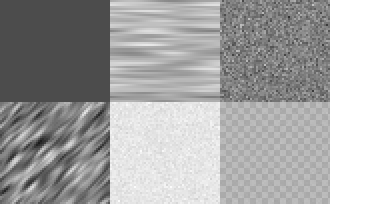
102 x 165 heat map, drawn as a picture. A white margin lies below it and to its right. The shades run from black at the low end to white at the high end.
It is made of 2 by 3 panels. Panel 1,1: low, flat. Panel 1,2: high, streaked across. Panel 1,3: middling, fine-grained. Panel 2,1: middling, slanting up to the right, strong in contrast. Panel 2,2: very high, fine-grained, faint in contrast. Panel 2,3: high, checkered, faint in contrast.
